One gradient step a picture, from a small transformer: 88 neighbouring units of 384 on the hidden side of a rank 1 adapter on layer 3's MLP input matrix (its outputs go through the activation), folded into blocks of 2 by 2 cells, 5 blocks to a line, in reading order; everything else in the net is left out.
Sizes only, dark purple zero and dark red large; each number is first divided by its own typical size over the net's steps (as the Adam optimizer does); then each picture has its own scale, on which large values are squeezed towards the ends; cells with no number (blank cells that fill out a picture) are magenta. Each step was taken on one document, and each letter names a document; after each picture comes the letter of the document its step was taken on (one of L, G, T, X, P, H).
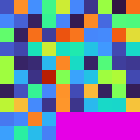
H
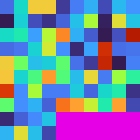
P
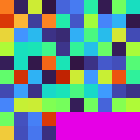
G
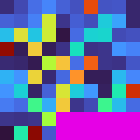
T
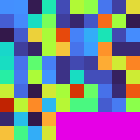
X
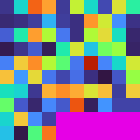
X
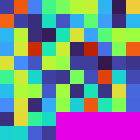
H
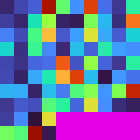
T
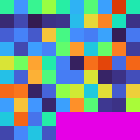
X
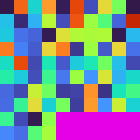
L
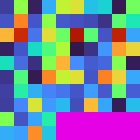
H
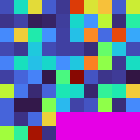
T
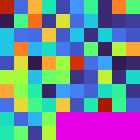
G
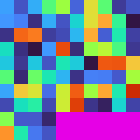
X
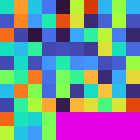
G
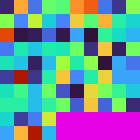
L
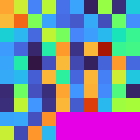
P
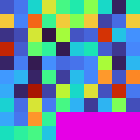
H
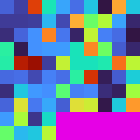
X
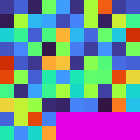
H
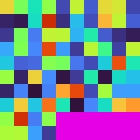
X
